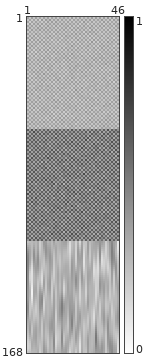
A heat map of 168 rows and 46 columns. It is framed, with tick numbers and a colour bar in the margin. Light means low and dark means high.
It is made of 3 by 1 panels. Panel 1,1: low, checkered. Panel 2,1: middling, checkered, strong in contrast. Panel 3,1: low, streaked downward.
